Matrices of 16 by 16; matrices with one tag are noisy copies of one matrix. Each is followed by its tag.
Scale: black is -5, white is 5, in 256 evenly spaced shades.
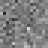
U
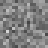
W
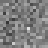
U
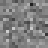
W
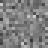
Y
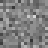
Y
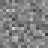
W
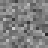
W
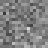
U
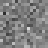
U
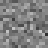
W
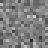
Y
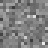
Y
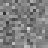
U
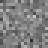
Y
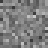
Y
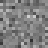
Y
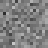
U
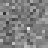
U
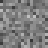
Y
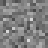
W
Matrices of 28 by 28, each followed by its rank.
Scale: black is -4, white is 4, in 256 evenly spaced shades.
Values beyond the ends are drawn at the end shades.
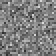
full rank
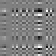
one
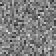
full rank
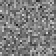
full rank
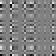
one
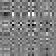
two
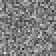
full rank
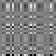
one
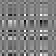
one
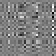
two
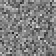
full rank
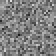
full rank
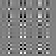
one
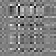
two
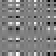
one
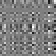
two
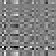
two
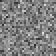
full rank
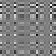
one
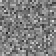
full rank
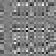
two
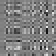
two
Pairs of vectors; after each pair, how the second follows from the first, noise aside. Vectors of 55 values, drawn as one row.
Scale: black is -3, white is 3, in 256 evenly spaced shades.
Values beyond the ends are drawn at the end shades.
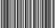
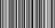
negated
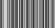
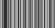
negated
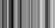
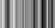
reversed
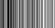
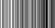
reversed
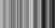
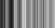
reversed
